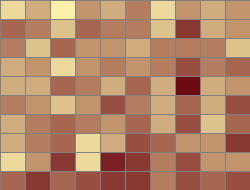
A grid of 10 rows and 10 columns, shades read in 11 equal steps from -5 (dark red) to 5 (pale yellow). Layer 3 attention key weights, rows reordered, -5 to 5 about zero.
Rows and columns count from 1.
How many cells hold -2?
9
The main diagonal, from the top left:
4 0 -1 1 2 0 2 1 1 -2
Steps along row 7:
down down up up down up down up down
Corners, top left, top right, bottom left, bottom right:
4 1 -1 -2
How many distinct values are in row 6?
6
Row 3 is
0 3 -1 1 1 2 0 0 0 3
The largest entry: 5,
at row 1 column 3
